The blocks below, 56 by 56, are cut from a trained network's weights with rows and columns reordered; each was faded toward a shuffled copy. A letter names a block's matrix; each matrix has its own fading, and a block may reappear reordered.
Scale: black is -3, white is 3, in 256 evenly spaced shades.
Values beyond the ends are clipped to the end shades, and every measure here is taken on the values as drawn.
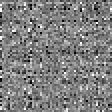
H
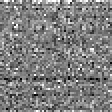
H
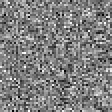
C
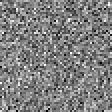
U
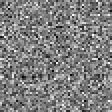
C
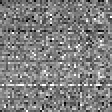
H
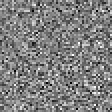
C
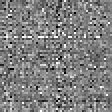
H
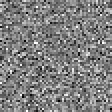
C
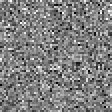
U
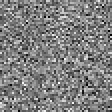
C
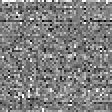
H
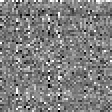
H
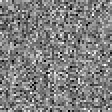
U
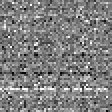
H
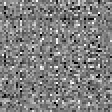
H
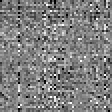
H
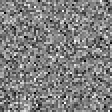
U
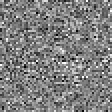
C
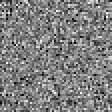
U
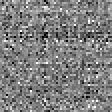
H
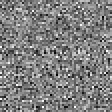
C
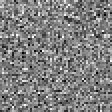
U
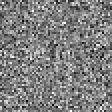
U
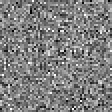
U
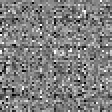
H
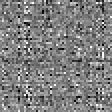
H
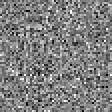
C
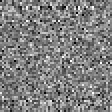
C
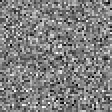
U
